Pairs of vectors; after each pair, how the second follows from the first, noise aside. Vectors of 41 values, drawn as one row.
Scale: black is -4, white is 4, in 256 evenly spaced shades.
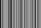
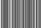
negated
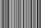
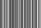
negated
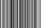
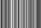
negated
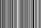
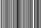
negated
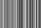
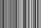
negated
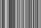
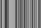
negated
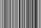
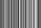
negated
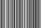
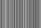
shrunk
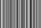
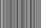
shrunk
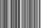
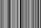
negated
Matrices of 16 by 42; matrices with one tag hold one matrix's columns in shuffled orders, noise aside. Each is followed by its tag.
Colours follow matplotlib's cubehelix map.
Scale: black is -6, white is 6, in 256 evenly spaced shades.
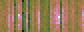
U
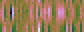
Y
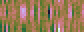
Y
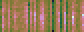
U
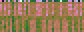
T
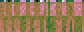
T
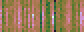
U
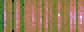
U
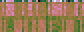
T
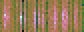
U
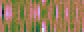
Y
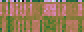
T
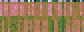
T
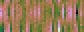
Y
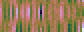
Y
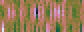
Y
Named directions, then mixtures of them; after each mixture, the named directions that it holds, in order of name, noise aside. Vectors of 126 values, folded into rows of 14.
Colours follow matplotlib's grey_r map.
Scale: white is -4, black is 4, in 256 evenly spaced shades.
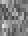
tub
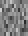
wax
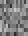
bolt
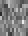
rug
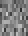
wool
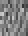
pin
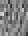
pin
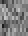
tub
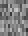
bolt, rug, wool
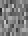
wax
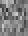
tub, wax, wool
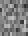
bolt, pin, wax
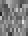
rug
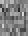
tub, wax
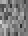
bolt, pin, tub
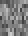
rug, tub, wool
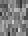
bolt, rug, wool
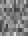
bolt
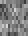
bolt, rug, tub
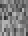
pin, tub, wool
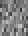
wool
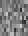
rug, wool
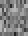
bolt, wax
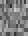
bolt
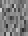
wax
